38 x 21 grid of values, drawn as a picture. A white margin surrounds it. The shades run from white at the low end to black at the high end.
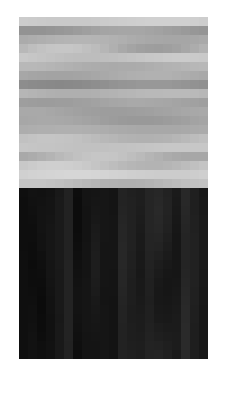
The table splits into 2 rows of 1 panel. Panel 1,1: low, streaked across. Panel 2,1: very high, streaked downward, faint in contrast.
